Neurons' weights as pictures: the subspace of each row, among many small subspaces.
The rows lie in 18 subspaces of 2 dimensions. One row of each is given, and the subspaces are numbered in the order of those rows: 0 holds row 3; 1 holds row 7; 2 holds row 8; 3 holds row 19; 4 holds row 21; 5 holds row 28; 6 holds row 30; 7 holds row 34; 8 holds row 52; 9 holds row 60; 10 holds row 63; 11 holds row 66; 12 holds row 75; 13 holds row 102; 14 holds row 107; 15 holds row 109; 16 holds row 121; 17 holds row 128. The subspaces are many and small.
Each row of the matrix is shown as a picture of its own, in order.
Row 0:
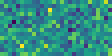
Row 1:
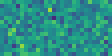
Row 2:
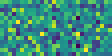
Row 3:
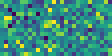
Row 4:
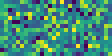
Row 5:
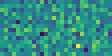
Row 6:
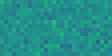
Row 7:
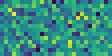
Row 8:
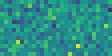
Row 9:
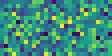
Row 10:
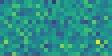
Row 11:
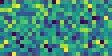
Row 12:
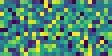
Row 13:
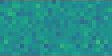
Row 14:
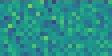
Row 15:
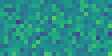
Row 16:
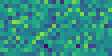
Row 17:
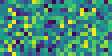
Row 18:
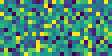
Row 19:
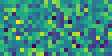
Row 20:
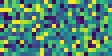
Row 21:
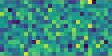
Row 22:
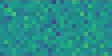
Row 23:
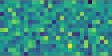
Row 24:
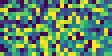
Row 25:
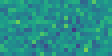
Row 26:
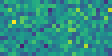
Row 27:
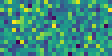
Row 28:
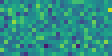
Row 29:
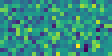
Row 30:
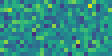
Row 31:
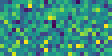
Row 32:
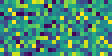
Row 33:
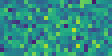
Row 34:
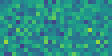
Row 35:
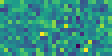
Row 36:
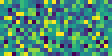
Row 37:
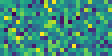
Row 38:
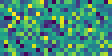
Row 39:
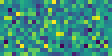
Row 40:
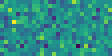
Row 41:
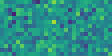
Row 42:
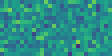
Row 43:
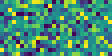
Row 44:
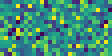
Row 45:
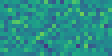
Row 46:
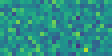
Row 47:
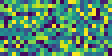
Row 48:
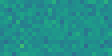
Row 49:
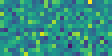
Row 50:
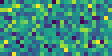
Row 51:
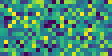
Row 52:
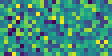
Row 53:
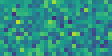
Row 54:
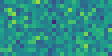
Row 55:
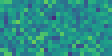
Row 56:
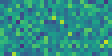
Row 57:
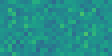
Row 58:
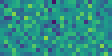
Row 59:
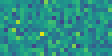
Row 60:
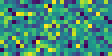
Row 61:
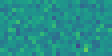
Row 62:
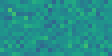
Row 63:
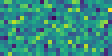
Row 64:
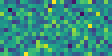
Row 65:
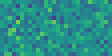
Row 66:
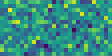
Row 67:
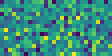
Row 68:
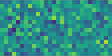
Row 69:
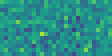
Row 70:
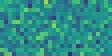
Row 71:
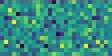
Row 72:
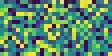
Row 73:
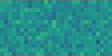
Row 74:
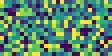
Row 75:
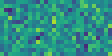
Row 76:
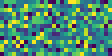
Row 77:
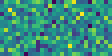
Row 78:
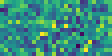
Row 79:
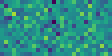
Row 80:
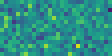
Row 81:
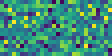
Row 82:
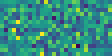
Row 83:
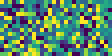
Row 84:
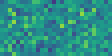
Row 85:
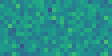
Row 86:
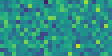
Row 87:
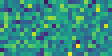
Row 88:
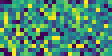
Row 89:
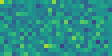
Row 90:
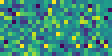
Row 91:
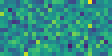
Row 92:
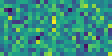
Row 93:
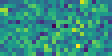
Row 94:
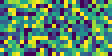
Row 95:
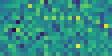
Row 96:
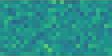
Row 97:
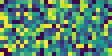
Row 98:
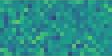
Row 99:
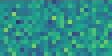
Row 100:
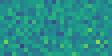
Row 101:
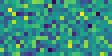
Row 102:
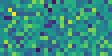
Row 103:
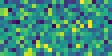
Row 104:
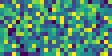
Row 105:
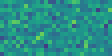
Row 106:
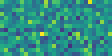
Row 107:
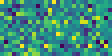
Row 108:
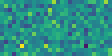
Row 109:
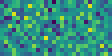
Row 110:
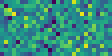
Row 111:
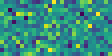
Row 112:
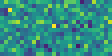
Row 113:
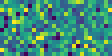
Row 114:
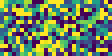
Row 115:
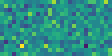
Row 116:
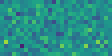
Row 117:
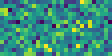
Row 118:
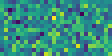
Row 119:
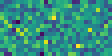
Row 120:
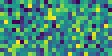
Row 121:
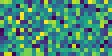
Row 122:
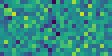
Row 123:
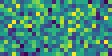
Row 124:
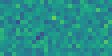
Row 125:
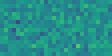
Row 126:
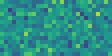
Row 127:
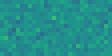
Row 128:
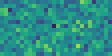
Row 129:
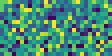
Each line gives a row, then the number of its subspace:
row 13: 14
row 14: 0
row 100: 7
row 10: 14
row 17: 3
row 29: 1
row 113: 5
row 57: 3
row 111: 9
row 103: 17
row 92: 12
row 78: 17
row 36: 7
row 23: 4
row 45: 0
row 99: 3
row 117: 17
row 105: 16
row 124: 16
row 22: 15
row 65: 8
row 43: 9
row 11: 6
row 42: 6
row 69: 11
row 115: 16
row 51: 0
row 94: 1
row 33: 4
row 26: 10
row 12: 4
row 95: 15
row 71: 7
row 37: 13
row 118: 3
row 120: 2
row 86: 6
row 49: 4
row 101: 9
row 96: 0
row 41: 12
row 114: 12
